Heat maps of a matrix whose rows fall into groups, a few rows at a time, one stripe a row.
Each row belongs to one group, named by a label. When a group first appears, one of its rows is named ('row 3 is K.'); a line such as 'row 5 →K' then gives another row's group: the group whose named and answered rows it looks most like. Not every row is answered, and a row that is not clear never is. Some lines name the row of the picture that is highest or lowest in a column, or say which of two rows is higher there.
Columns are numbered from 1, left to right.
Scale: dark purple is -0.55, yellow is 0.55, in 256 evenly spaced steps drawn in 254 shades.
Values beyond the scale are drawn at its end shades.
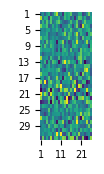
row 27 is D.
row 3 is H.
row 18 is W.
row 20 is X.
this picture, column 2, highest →32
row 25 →X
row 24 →H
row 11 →X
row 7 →D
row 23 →X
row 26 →X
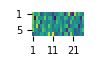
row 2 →W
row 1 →D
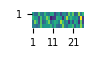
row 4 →X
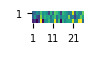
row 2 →X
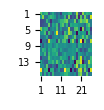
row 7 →X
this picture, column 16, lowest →15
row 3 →X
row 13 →X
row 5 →D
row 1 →D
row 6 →W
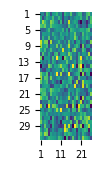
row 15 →X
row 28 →D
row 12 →W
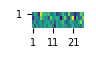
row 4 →W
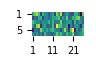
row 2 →X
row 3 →D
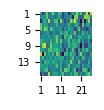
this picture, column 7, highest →1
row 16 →X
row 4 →D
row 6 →X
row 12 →H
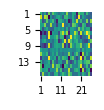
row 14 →W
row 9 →X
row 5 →X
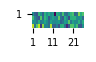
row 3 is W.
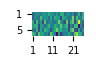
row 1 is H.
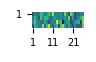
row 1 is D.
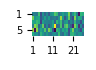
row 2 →D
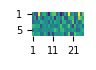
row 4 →D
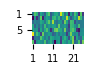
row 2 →X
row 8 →W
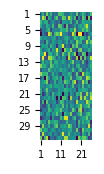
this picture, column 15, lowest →22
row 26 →W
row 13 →H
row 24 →X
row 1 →H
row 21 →W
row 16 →D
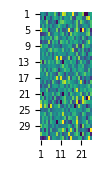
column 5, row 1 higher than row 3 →Yes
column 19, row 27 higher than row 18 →Yes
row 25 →X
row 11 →H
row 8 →X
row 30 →H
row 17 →D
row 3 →H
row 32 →X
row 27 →H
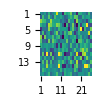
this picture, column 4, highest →11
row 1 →W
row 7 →W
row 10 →X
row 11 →H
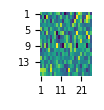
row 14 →H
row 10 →X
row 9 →W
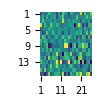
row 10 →H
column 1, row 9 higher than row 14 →Yes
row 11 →W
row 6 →W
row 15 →W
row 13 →D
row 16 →X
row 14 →H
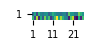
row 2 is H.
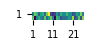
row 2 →W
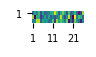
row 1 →H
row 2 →D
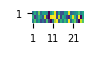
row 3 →H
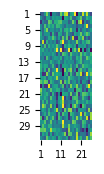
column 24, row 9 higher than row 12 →No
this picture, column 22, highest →1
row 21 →D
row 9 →W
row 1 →X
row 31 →H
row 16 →W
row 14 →D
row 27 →W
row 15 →W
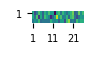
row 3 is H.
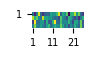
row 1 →X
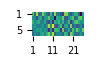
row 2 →W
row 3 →D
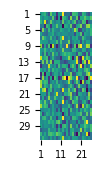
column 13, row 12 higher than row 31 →Yes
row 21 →W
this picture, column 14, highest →9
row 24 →D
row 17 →H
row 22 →X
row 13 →H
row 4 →W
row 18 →D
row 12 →D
